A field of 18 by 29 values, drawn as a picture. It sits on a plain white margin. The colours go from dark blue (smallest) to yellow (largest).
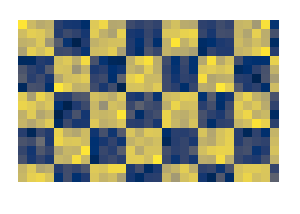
Histogram: two levels. Grain: checkered. Average level on the scale: 50%.
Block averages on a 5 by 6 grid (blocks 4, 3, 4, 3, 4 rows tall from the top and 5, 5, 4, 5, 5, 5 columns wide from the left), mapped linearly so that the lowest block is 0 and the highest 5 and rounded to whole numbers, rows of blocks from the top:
5 2 2 3 0 5 / 0 3 2 2 5 0 / 4 2 3 3 2 4 / 2 3 3 2 3 2 / 3 3 3 3 3 3
